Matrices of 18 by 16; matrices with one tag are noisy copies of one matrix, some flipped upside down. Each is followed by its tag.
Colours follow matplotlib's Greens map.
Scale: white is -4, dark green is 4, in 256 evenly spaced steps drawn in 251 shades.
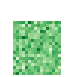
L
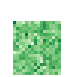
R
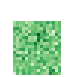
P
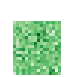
P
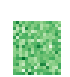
L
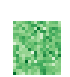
R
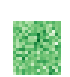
P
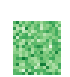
L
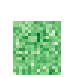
P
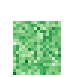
R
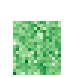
R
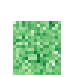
P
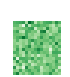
L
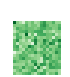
R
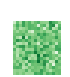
P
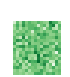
P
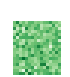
L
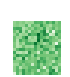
P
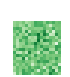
P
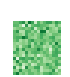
L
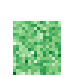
R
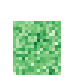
P
